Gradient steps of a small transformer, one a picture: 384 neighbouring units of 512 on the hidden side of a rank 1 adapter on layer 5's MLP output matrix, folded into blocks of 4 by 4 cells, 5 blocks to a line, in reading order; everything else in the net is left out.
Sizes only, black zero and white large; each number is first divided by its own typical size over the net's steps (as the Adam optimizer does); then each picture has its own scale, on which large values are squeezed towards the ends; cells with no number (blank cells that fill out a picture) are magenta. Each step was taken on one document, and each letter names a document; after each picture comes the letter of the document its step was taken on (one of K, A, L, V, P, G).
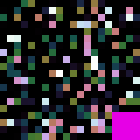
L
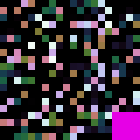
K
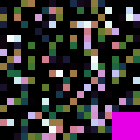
L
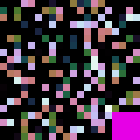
L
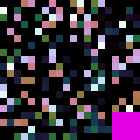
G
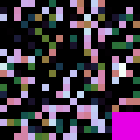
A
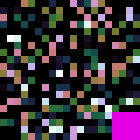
L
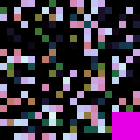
G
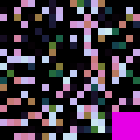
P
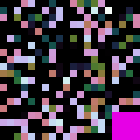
K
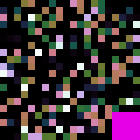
K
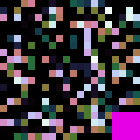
L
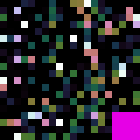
P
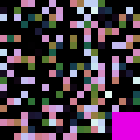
P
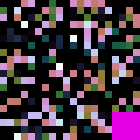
K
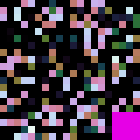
G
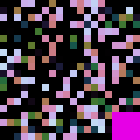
A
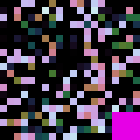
A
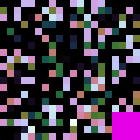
G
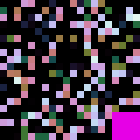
L
